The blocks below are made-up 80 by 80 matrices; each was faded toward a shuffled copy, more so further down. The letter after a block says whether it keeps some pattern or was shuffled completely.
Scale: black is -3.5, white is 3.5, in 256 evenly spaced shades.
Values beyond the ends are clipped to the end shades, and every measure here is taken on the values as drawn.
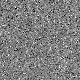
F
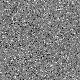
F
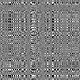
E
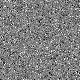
F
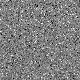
F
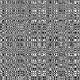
E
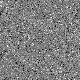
F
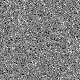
F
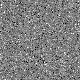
F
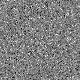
F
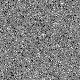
F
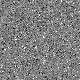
F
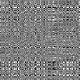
E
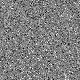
F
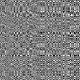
E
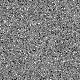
F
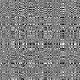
E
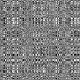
E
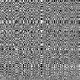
E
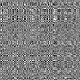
E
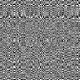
E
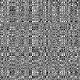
E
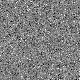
F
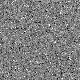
F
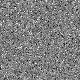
F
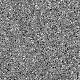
F
